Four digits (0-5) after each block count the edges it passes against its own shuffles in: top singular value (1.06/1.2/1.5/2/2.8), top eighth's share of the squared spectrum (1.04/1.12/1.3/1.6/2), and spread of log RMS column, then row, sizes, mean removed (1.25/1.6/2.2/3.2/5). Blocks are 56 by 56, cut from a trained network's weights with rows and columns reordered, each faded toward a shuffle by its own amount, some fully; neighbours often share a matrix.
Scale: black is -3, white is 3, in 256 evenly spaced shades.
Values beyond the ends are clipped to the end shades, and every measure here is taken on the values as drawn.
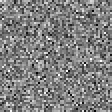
1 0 0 0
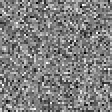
2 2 0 0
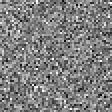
2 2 0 0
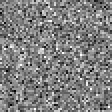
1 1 0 0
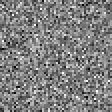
1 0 0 0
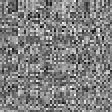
4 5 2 1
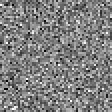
2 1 0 0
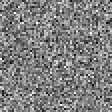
0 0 0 0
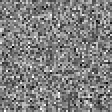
2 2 0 0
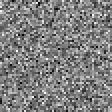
0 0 0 0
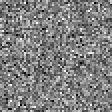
2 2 0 0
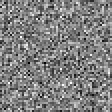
2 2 0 0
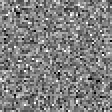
2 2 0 0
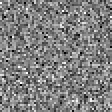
2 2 0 0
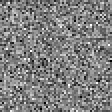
0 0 0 0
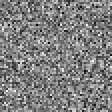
0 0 0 0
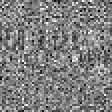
4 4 2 2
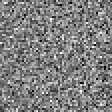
2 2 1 0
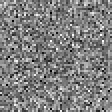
3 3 1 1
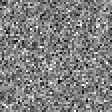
0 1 0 0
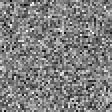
2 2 0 0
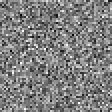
2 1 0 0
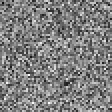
0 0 0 0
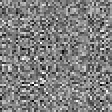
4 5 2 1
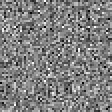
3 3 1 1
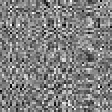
4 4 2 2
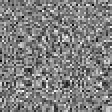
4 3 1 2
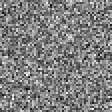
0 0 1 0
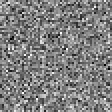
3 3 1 0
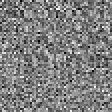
4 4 2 1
